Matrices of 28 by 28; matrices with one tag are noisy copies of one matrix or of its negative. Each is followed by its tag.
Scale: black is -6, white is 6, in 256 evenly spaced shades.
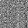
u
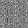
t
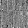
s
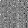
u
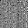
u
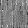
s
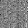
u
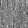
s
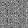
t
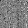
u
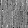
s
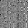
u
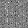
t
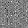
t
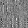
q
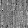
s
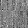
s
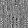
q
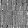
s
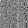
u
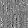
q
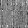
s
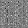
t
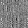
q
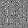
t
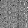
u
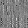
q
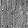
s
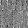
s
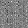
t
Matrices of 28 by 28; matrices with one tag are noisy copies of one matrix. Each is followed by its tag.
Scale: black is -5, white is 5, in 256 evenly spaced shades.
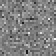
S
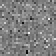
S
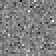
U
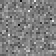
U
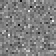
U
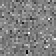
S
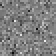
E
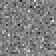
U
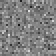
U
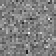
S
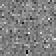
S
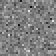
U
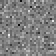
U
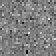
S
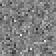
E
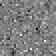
E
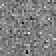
S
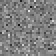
U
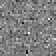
S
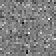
S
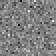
U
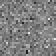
S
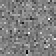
S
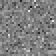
U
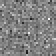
S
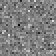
U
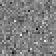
E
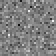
U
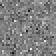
E
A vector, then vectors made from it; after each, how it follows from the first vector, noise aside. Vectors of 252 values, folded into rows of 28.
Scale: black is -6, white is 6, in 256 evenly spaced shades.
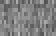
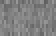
shrunk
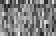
scaled up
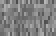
negated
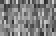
scaled up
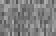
negated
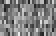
scaled up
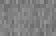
shrunk
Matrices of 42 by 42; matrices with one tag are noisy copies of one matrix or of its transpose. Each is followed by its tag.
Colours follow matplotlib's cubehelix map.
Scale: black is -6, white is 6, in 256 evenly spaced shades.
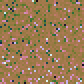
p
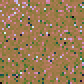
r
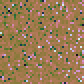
p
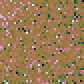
r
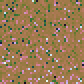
p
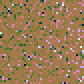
p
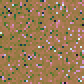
p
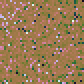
r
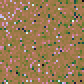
r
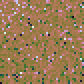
r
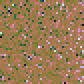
p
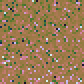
p
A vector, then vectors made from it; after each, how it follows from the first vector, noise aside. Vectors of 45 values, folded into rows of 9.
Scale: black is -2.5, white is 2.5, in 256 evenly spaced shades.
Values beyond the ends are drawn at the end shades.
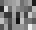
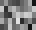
sign-scrambled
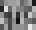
copied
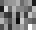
copied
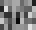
copied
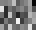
sign-scrambled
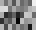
sign-scrambled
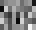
copied
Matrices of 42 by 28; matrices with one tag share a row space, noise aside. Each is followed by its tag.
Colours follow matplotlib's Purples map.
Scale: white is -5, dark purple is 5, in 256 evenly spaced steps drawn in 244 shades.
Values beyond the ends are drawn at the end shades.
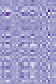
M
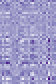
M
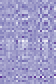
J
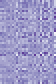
J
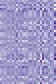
J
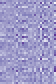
J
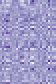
M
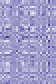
M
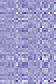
J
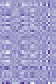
M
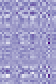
M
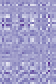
M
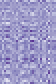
M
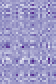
M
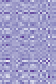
M
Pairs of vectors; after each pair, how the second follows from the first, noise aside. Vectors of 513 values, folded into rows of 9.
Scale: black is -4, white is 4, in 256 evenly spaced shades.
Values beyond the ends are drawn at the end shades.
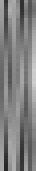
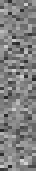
shuffled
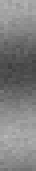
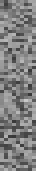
shuffled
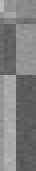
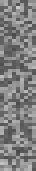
shuffled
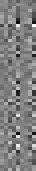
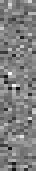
shuffled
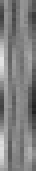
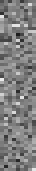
shuffled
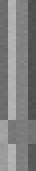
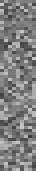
shuffled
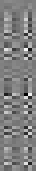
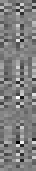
wrapped around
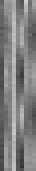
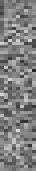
shuffled
